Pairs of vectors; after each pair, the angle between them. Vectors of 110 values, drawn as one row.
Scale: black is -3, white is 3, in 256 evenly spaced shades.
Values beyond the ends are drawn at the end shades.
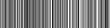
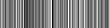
nearly parallel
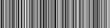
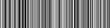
partly opposed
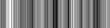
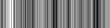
nearly parallel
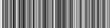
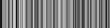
nearly opposite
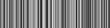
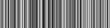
nearly opposite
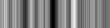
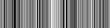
partly opposed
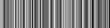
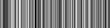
partly aligned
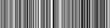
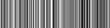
nearly parallel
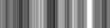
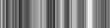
nearly parallel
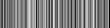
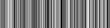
orthogonal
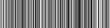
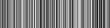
nearly opposite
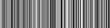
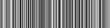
partly opposed
